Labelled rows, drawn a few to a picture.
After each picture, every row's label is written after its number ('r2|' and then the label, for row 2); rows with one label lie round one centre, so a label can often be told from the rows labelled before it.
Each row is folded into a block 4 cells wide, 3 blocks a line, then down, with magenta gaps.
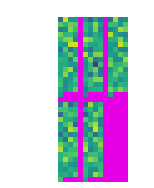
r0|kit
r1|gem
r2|kit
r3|kit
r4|kit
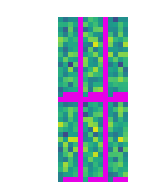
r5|gem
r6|kit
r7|gem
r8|gem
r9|kit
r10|gem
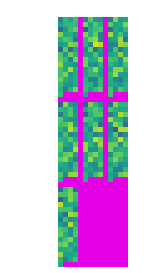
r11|kit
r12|kit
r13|kit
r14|kit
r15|kit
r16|kit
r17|kit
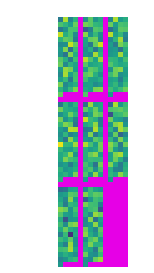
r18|kit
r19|kit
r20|kit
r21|kit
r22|kit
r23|kit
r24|gem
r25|kit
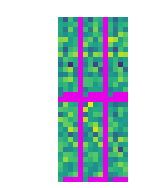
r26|gem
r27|gem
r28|gem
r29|kit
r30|kit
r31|gem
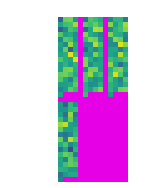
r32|kit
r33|kit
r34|kit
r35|gem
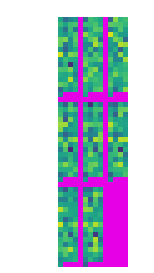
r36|gem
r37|kit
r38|kit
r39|gem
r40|gem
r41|gem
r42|gem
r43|gem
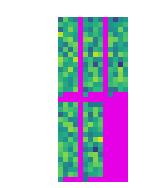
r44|kit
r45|gem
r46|gem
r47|kit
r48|gem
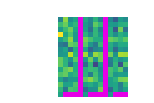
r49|kit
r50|gem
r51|gem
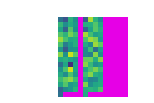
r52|gem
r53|kit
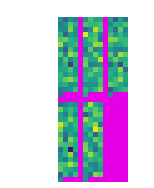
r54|gem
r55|kit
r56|gem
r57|gem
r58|kit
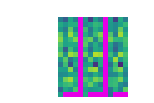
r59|gem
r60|gem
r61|gem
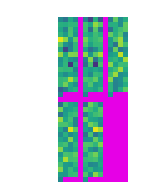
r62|gem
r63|gem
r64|kit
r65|kit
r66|kit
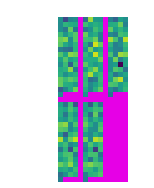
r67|gem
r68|kit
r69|gem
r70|gem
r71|gem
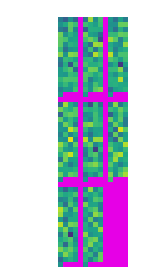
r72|gem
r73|kit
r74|gem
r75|kit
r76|gem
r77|kit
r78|gem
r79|kit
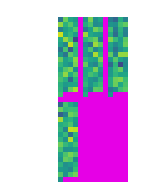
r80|kit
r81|kit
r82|gem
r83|kit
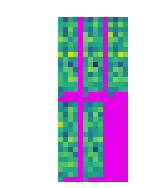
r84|gem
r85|gem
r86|gem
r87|gem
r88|gem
